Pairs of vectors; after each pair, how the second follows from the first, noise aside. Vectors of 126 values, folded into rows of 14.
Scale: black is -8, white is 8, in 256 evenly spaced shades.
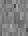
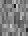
scaled up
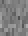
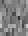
scaled up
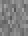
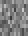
scaled up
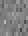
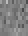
wrapped around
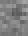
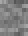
wrapped around
